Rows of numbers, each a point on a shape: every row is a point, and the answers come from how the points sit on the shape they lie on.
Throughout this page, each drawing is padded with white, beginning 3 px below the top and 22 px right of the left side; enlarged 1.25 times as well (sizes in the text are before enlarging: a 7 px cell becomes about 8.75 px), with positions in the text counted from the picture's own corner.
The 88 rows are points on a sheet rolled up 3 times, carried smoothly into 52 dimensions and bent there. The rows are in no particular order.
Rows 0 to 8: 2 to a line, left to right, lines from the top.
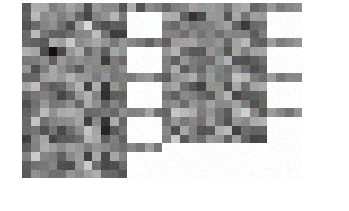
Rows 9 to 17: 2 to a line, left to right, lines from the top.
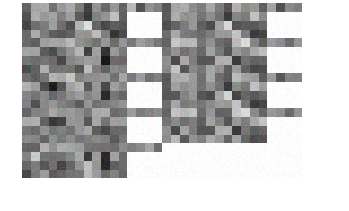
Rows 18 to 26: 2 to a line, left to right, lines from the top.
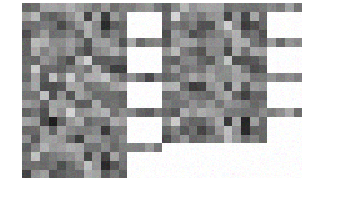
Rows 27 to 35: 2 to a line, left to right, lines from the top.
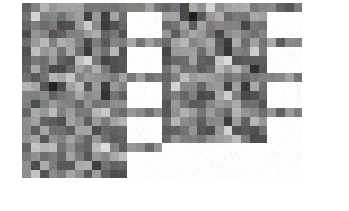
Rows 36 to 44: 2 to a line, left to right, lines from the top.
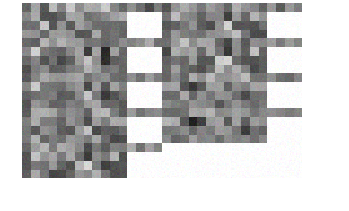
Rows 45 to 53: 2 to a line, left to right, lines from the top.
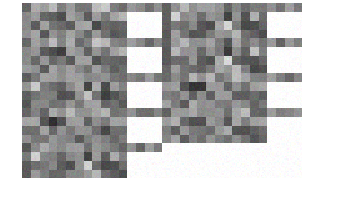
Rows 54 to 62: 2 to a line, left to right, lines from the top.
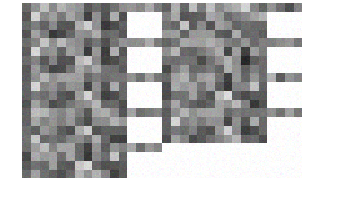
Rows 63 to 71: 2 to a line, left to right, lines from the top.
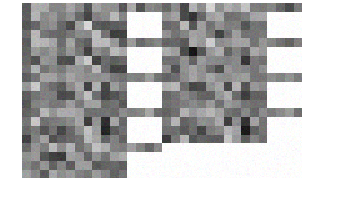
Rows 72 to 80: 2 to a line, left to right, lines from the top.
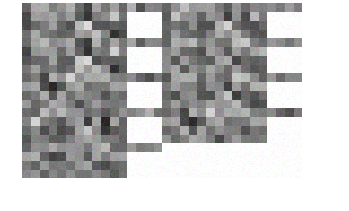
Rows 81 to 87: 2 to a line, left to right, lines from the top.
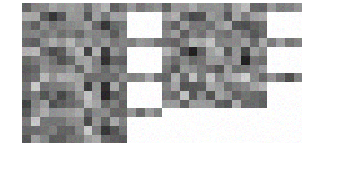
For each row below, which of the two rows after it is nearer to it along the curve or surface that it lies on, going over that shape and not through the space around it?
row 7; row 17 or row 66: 66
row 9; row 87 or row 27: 27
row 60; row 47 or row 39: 47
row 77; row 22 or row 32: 32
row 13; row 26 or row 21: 26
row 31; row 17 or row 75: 17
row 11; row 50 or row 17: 17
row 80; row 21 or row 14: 21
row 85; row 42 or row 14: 14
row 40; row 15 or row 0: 15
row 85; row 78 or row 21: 78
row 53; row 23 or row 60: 23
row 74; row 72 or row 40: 72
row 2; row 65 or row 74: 65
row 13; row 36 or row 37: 36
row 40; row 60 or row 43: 43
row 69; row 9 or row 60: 9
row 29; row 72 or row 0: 72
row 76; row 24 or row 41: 24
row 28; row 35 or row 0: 35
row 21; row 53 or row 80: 80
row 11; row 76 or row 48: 76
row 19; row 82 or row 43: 43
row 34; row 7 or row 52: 52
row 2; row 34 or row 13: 13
